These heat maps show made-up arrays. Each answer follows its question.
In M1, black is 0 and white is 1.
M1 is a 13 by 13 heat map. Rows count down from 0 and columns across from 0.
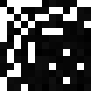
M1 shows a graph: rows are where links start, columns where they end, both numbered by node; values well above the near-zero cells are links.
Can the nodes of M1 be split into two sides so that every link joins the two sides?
no
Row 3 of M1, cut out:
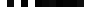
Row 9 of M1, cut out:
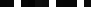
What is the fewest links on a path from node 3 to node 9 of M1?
2
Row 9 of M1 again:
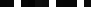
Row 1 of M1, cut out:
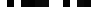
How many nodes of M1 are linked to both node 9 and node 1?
2
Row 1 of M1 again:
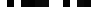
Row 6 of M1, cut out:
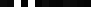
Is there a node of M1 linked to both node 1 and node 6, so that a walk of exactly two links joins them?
yes
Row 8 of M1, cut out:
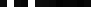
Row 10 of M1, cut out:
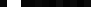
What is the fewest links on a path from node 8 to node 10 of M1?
2
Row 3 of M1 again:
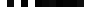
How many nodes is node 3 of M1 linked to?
4
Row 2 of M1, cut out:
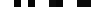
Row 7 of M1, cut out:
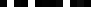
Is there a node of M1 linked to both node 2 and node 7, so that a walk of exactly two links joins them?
yes
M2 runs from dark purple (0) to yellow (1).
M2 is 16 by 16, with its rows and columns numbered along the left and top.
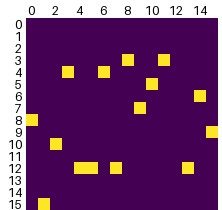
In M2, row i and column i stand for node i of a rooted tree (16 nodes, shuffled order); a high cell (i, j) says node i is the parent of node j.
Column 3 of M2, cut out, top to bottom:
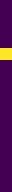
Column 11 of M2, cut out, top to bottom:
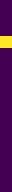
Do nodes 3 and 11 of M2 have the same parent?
no
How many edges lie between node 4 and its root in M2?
1
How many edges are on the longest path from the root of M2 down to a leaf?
4
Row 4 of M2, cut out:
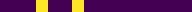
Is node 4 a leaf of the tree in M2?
no
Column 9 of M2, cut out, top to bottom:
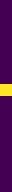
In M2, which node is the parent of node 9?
7
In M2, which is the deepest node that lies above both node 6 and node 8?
4
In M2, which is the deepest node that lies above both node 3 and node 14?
4
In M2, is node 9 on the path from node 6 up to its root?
no
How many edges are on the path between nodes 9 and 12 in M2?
2
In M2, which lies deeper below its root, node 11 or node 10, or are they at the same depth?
node 11
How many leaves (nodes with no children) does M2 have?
6
